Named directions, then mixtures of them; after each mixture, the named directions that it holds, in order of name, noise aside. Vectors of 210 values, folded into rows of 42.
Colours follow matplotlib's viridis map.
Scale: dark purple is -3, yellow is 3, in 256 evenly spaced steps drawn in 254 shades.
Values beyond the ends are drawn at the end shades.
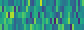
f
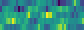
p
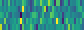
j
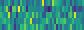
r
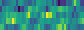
p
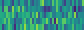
f, r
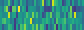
r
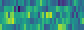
f, p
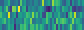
r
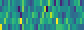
j, p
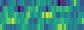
p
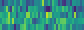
p, r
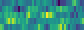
p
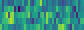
f, p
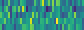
j, r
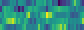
p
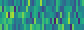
f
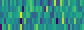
j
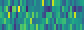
r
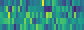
p, r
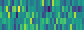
r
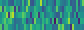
f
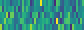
f, j
